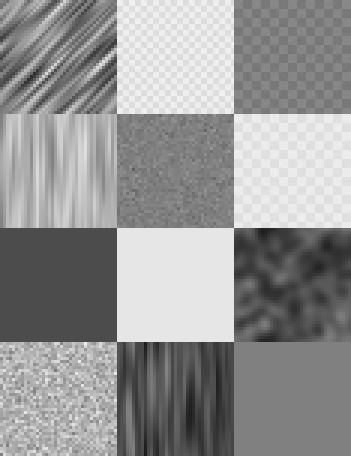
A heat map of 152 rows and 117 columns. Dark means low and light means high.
The table splits into 4 rows of 3 panels. Panel 1,1: middling, slanting up to the right, strong in contrast. Panel 1,2: very high, checkered, faint in contrast. Panel 1,3: middling, checkered, faint in contrast. Panel 2,1: high, streaked downward. Panel 2,2: middling, fine-grained, faint in contrast. Panel 2,3: very high, checkered, faint in contrast. Panel 3,1: low, flat. Panel 3,2: very high, flat. Panel 3,3: low, blotchy. Panel 4,1: high, fine-grained. Panel 4,2: low, streaked downward. Panel 4,3: middling, flat.
